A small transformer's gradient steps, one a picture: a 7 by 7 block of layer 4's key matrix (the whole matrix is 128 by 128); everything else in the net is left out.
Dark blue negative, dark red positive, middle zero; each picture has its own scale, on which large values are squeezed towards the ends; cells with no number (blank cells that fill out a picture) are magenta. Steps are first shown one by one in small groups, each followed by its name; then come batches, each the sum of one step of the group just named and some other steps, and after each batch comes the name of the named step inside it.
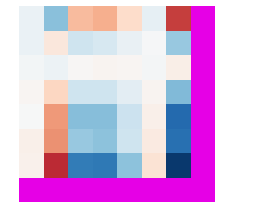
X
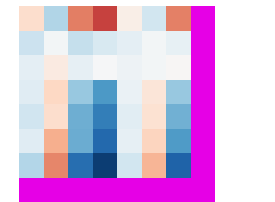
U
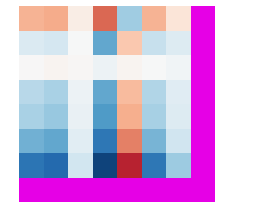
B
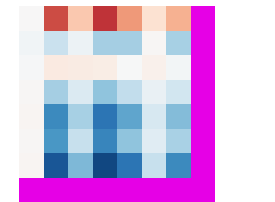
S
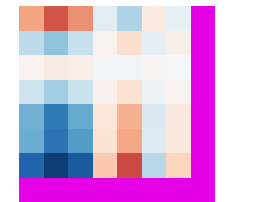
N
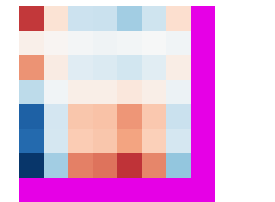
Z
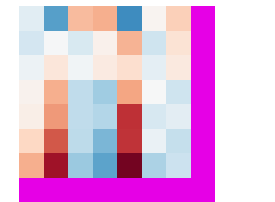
U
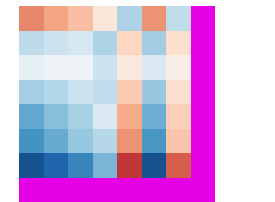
B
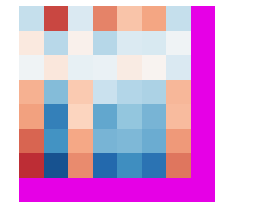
S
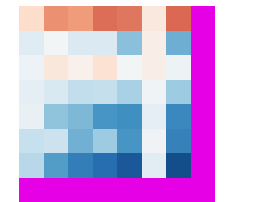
S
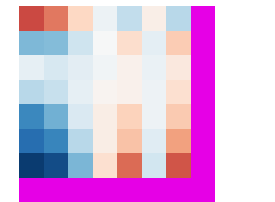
Z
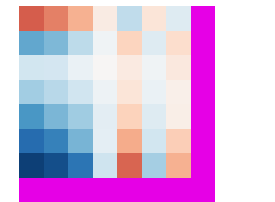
X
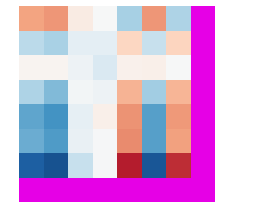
B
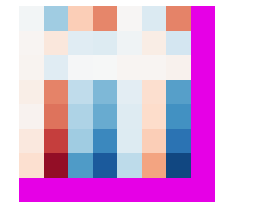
U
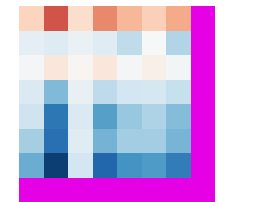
S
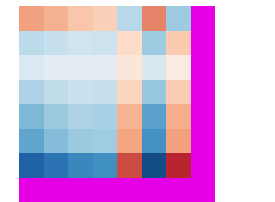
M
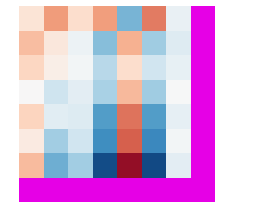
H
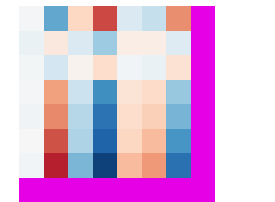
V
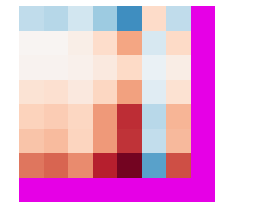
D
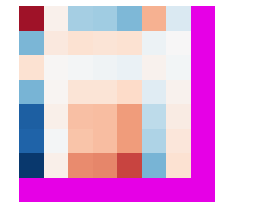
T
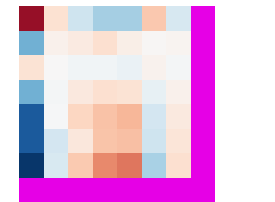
T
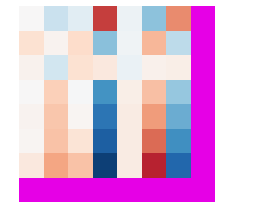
V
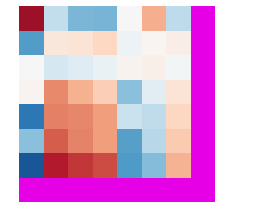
T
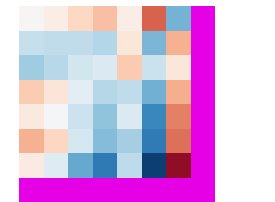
M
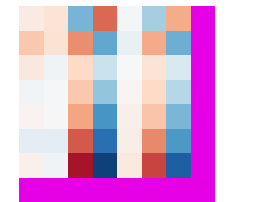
H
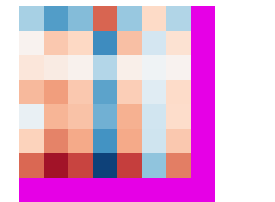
T
